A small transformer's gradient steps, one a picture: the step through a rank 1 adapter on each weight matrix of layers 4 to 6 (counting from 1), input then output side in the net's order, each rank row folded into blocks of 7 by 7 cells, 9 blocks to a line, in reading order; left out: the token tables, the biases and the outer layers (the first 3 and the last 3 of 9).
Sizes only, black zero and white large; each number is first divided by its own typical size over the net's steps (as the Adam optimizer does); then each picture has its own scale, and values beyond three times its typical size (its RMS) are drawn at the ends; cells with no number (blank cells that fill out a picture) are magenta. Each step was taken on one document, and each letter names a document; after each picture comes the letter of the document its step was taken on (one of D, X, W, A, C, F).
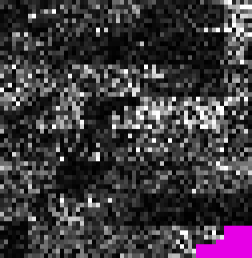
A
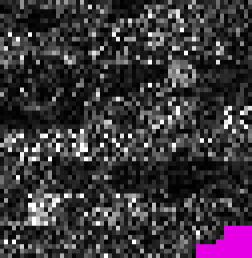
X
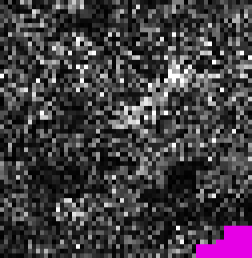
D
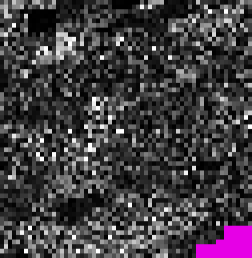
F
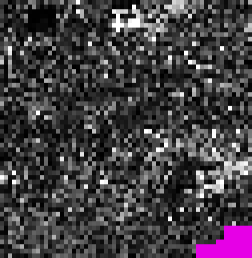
X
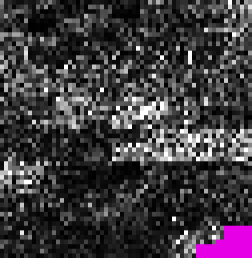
A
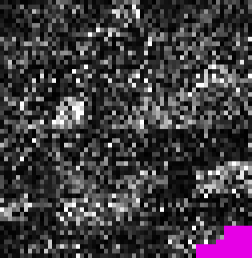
D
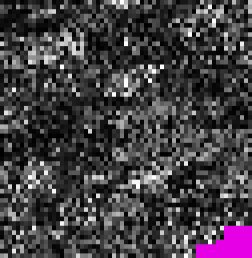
F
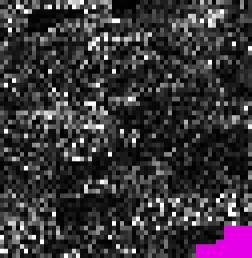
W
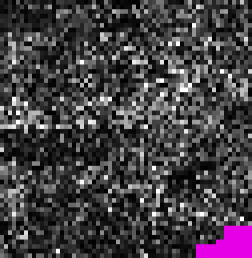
X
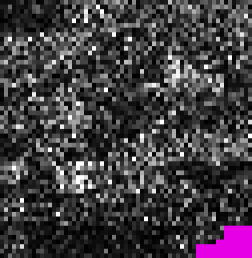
X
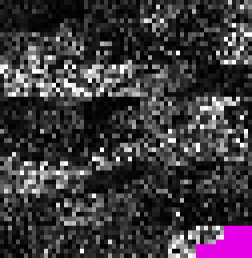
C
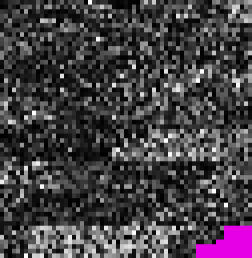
F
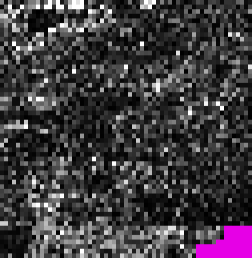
A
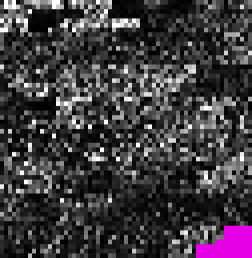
C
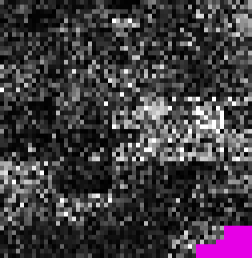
A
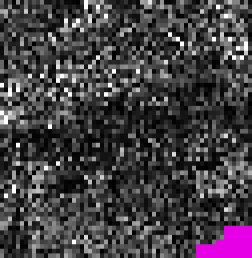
C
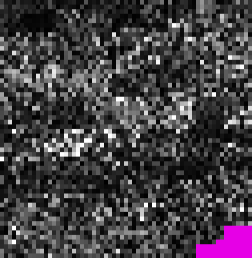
X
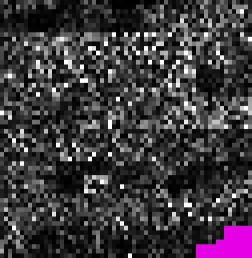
W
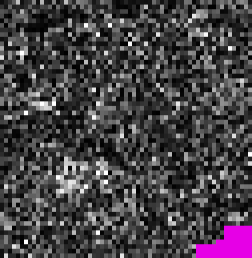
F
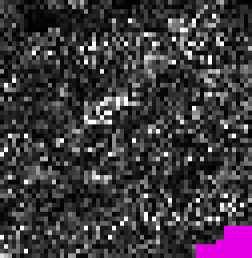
W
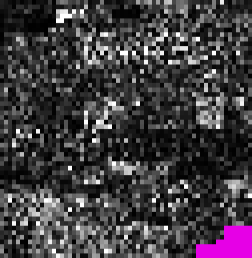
D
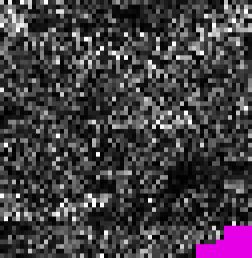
D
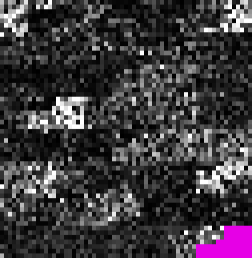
C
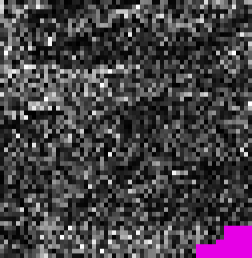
F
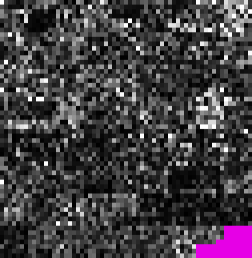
A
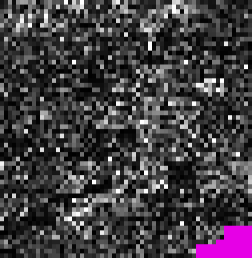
D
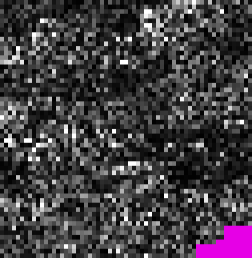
X
